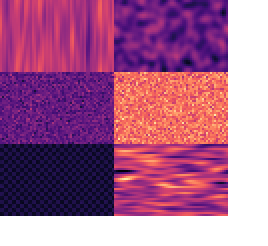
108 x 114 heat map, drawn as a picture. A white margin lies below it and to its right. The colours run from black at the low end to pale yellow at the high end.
It is made of 3 by 2 panels. Panel 1,1: middling, streaked downward. Panel 1,2: low, blotchy. Panel 2,1: low, fine-grained. Panel 2,2: high, fine-grained. Panel 3,1: very low, checkered, faint in contrast. Panel 3,2: middling, streaked across, strong in contrast.
